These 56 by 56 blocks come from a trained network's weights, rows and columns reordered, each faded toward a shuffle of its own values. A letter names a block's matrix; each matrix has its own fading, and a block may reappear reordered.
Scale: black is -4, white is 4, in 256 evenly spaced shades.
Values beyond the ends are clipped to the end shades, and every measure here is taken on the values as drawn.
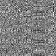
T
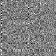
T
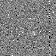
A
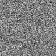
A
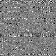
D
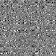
D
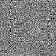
T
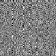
T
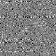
D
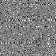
D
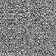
A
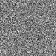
A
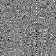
A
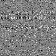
D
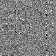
A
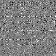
D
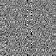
T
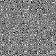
D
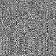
T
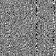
T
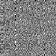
T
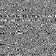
D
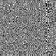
T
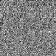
A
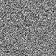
A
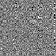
T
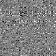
D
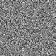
A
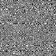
D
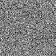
A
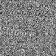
A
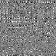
D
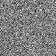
A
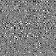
D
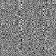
T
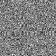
A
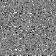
D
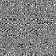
D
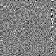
T
